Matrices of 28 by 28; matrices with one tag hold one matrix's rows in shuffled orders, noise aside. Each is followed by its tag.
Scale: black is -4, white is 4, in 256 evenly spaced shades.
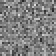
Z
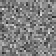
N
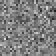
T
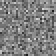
Z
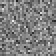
N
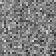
T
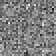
Z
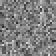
N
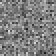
Z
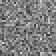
N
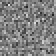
Z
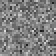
T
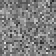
T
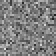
T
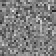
N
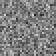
T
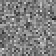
N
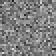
N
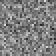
T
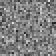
N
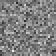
N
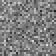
T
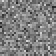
N
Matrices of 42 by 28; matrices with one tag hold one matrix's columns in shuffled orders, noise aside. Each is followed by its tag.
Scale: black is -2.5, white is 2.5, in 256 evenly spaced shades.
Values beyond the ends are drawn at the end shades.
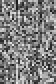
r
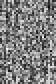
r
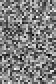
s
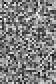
s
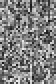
r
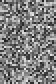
s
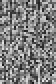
r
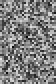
s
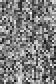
r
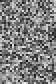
s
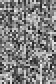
r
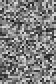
s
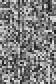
r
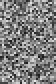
s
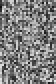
r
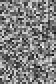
s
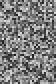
s
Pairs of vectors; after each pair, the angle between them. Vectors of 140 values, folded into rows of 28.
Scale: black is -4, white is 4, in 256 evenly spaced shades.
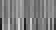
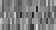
partly opposed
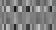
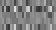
nearly opposite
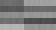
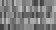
partly opposed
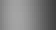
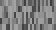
orthogonal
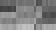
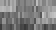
nearly opposite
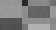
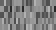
orthogonal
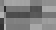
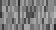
orthogonal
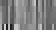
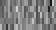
partly aligned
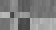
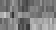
nearly parallel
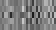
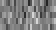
partly opposed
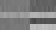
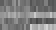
nearly parallel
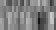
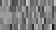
orthogonal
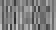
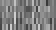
nearly opposite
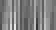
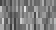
partly opposed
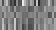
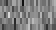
partly opposed
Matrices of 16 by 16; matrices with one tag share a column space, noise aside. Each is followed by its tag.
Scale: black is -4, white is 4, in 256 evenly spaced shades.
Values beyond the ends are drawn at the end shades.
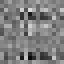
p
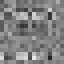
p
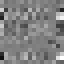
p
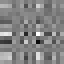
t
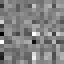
t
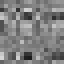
p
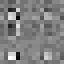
p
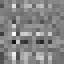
t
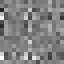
p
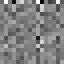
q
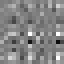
t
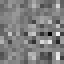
t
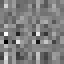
t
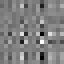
t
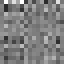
q
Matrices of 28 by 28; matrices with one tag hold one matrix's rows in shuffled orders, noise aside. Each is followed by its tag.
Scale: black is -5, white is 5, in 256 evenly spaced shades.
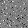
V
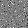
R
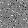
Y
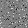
Y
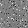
Y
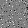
R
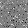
Y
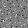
V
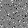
Y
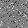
Y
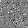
Y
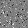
V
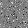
Y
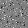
V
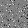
R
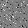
V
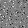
V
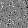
R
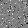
R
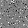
Y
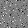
V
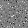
Y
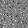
V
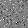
V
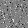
V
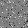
R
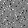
V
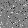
Y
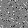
Y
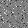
V
